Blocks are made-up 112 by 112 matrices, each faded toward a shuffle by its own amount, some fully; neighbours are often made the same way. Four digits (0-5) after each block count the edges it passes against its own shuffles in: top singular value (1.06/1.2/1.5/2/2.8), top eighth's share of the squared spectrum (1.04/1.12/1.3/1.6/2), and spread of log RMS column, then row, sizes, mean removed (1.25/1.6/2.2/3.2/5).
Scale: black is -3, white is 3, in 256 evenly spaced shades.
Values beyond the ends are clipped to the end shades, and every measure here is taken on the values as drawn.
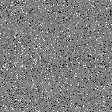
3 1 0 0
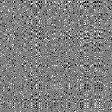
5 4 3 3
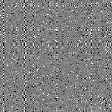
5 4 3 2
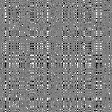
5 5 4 4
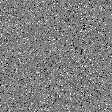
2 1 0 0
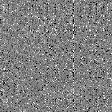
4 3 2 1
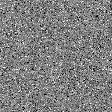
0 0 0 1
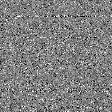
1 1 0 3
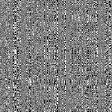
4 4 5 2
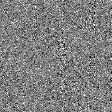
1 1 3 0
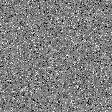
2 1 0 0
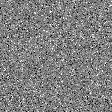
2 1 0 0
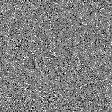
3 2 1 1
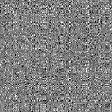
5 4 3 3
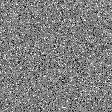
0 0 0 0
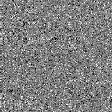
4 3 1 1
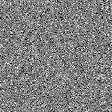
3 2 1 1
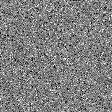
1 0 0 0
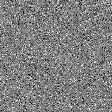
3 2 1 1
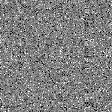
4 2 1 1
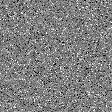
1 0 0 0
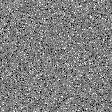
2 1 0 0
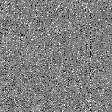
3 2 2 0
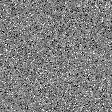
0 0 0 0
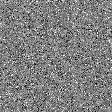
2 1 0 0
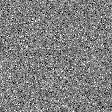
2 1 0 0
